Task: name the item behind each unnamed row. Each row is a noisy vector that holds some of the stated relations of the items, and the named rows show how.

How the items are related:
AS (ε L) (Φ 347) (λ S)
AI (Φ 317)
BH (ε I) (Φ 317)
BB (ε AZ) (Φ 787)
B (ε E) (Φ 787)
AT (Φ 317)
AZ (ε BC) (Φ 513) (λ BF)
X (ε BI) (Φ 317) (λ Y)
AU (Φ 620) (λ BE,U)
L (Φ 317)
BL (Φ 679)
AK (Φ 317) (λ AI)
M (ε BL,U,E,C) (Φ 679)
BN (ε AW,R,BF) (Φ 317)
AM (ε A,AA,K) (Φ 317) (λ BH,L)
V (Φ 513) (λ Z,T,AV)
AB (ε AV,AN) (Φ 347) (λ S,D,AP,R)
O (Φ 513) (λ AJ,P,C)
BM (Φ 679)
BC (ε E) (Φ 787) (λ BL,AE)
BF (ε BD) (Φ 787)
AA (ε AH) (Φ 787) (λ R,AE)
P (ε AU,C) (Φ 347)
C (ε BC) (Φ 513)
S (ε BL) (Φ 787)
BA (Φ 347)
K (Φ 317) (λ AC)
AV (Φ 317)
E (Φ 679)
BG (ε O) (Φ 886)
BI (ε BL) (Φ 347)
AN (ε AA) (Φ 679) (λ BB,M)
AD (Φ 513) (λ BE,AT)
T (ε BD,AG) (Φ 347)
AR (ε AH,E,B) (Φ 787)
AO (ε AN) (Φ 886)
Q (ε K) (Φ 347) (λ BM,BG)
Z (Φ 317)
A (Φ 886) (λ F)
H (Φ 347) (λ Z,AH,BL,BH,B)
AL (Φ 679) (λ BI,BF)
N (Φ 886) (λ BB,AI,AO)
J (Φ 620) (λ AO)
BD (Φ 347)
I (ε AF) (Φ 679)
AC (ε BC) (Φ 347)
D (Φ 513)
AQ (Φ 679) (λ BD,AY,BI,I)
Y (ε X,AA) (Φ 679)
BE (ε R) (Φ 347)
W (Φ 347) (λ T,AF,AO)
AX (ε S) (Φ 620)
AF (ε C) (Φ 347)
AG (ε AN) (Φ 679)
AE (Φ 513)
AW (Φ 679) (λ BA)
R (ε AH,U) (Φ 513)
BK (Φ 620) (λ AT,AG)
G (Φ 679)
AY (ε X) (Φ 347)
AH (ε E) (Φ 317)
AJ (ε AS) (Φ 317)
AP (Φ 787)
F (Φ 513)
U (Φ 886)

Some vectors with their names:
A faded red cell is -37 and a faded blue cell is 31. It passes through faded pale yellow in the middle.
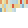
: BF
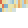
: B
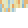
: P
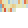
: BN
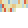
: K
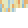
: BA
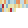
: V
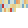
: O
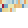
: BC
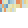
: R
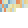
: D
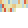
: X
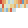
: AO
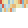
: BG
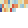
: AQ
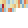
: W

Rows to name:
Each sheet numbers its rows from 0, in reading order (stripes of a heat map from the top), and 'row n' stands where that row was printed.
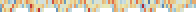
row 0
AZ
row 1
AK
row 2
M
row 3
AJ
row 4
AV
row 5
AD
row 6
BB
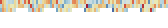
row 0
Z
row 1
U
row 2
AE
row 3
AA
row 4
I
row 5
AN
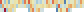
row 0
AT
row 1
L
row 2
AW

